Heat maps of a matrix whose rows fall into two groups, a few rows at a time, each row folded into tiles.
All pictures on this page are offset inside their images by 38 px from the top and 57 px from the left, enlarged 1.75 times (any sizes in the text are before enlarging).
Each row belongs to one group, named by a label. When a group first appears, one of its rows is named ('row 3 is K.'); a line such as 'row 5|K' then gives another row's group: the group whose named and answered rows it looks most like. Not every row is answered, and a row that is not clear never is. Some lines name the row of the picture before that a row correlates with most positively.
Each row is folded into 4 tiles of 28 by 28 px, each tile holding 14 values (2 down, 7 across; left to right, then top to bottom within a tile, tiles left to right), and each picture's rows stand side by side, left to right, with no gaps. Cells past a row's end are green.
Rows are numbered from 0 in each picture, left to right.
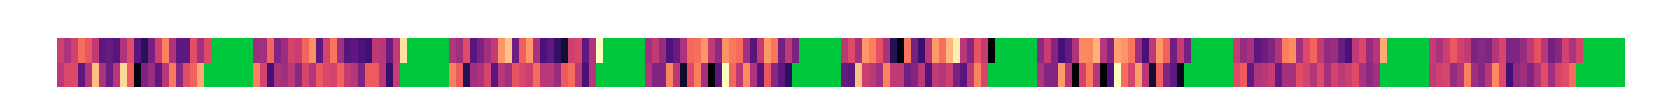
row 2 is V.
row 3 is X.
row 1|V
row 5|X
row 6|V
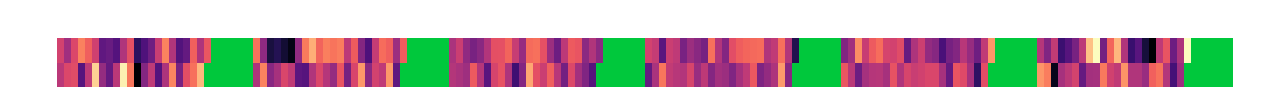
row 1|V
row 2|X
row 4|V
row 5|V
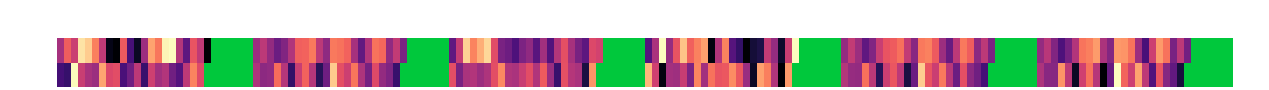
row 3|V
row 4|X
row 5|X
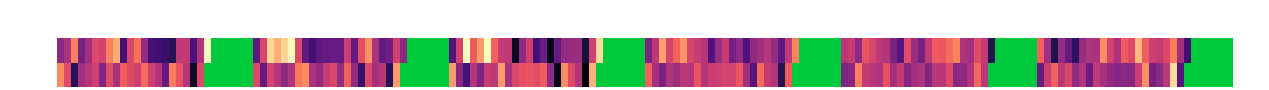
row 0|V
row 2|V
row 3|V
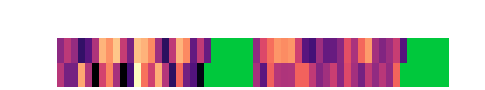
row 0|X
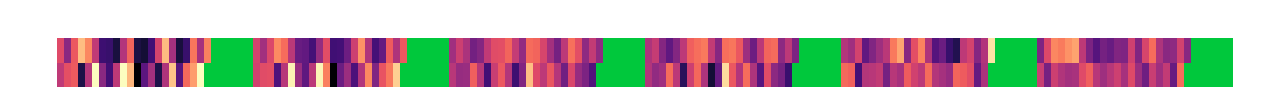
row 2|X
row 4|V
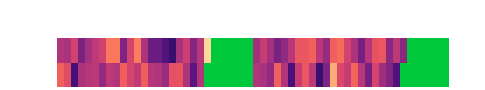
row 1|X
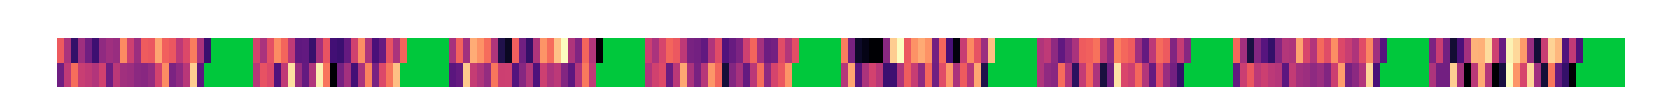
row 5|X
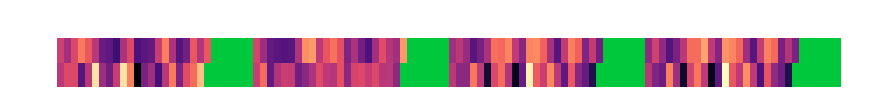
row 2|X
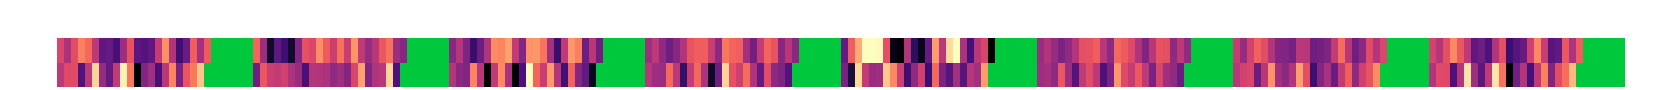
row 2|X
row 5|X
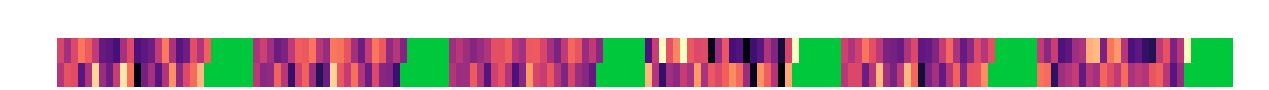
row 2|X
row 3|V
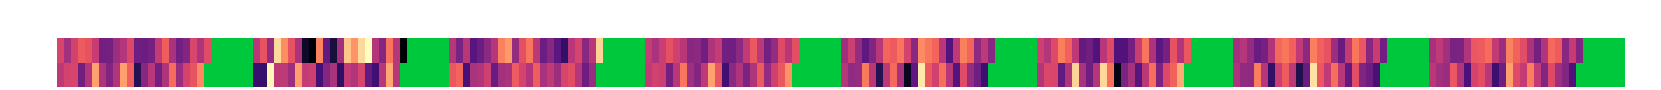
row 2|V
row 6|X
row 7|X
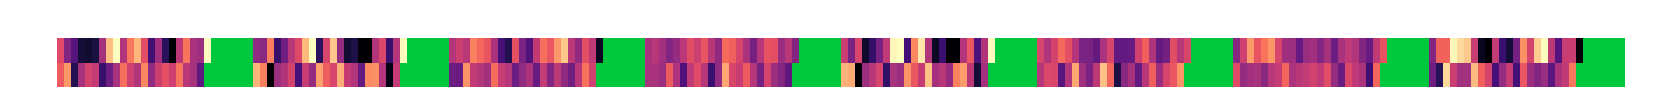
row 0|V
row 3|X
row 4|V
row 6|V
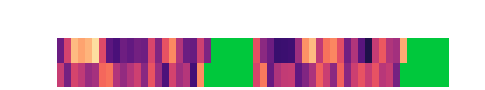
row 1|V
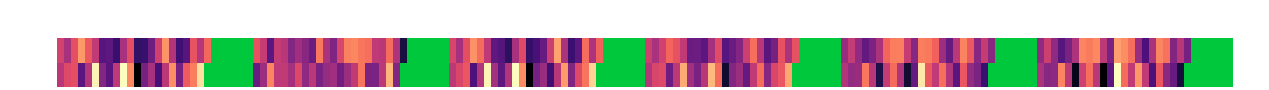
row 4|X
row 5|X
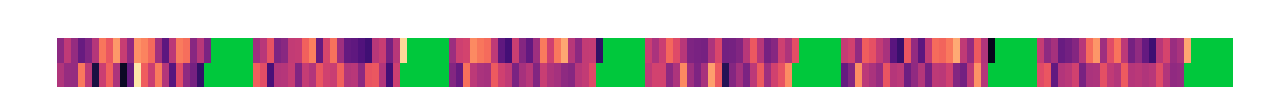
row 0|X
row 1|V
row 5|V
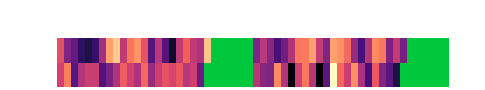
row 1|X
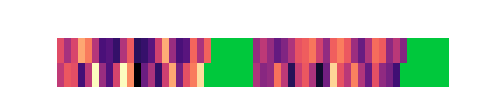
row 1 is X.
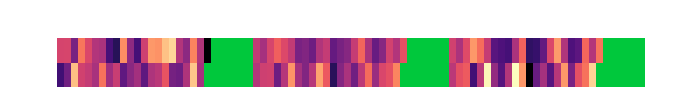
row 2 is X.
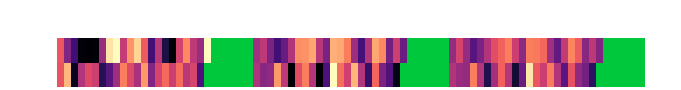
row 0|V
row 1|X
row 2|X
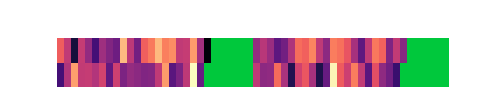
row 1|X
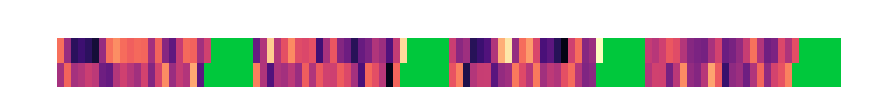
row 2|V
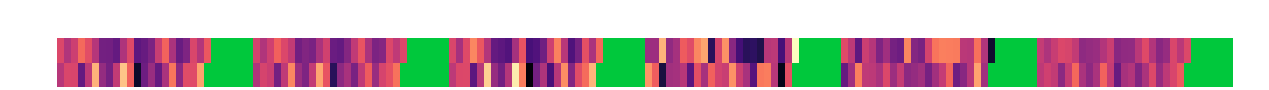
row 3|V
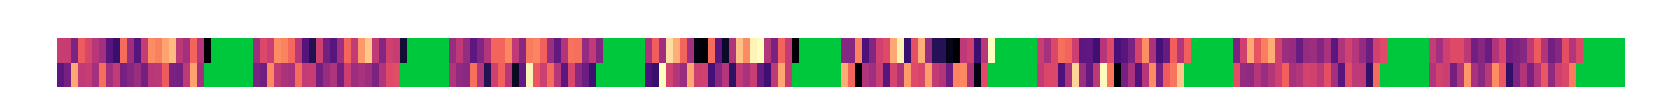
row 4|V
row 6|V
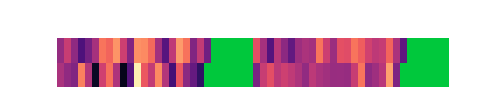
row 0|X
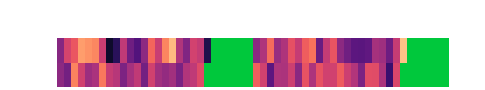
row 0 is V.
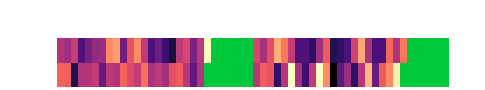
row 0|V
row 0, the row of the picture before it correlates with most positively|1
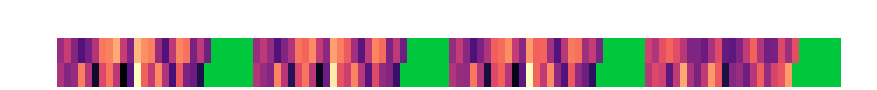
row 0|X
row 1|X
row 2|X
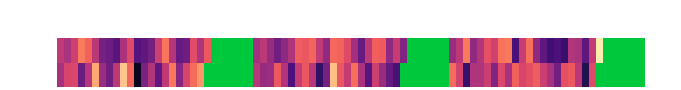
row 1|X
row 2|V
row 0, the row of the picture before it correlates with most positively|3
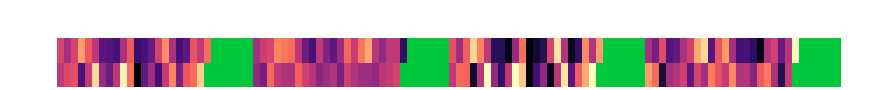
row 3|V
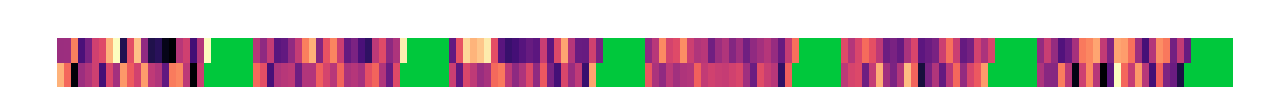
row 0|V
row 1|V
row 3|V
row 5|X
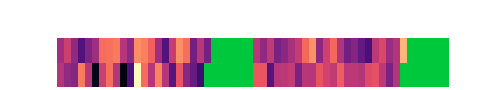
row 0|X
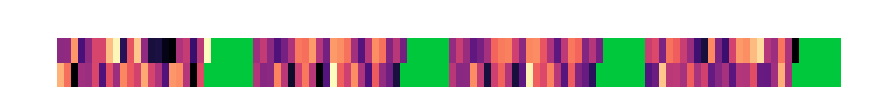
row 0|V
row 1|X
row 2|X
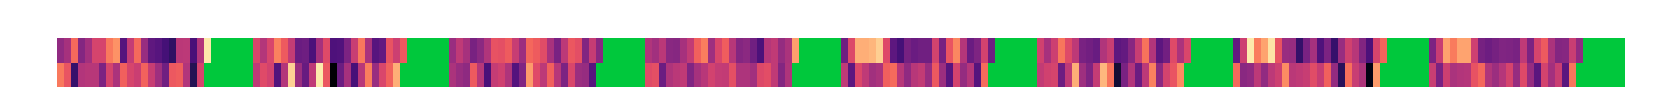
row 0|V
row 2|X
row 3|V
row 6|V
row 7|V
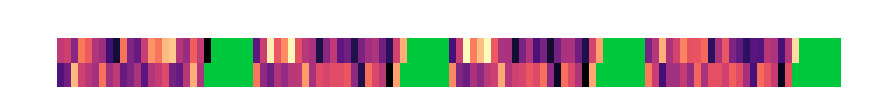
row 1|V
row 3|V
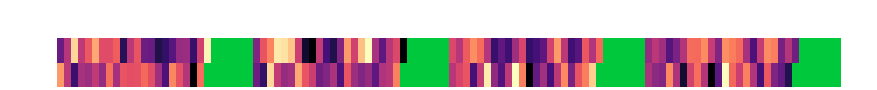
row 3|X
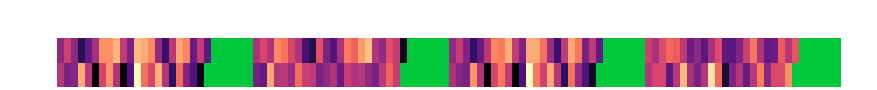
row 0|X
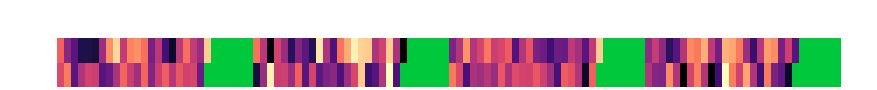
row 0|V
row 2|V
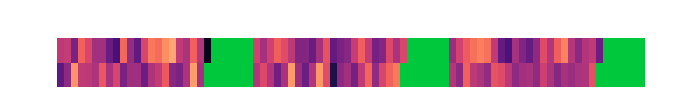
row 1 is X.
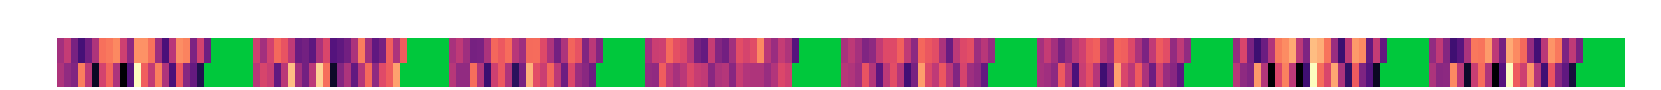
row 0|X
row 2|X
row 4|X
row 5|X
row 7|X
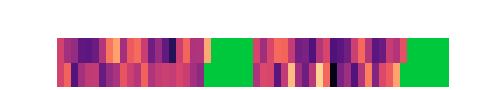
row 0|V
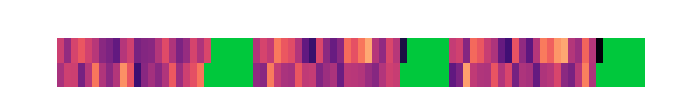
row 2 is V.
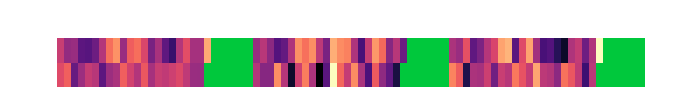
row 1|X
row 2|V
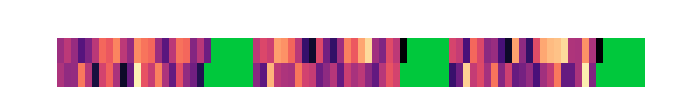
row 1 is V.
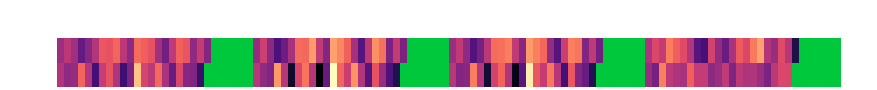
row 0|X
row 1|X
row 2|X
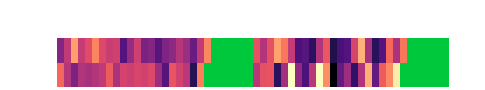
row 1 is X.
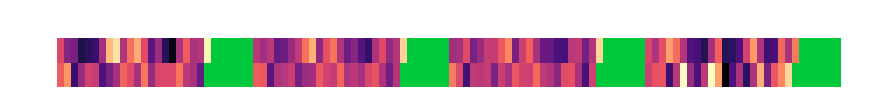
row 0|V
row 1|V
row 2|V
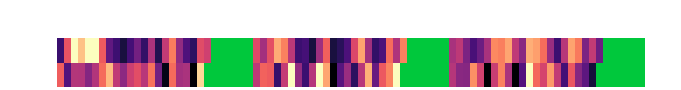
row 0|V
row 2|X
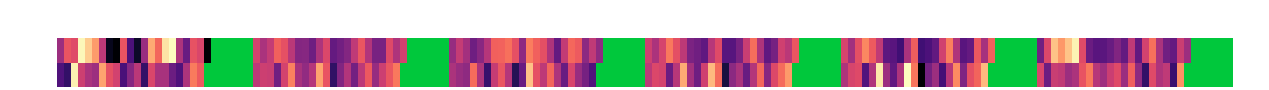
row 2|X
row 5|V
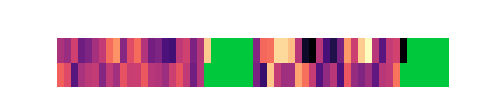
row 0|V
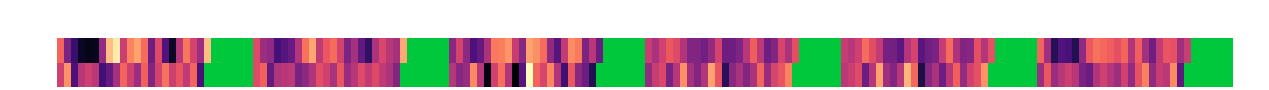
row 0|V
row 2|X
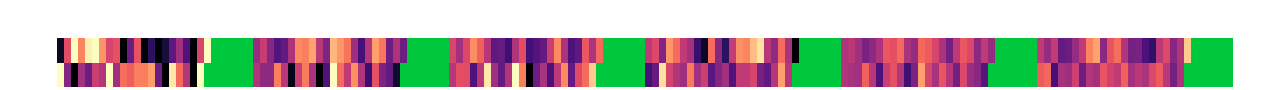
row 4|X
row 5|V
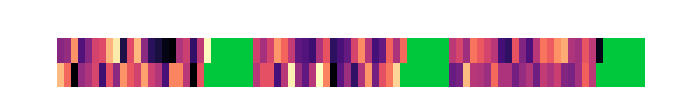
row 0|V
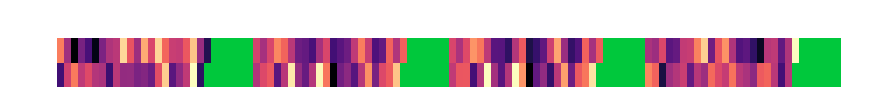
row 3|V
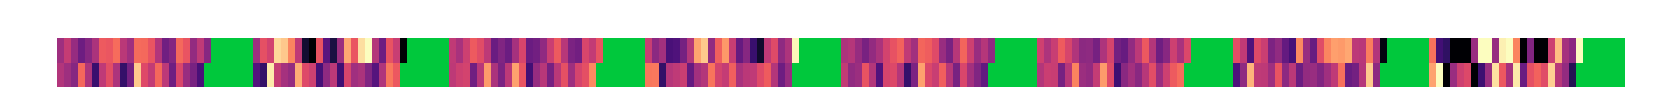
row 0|X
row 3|V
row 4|X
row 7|V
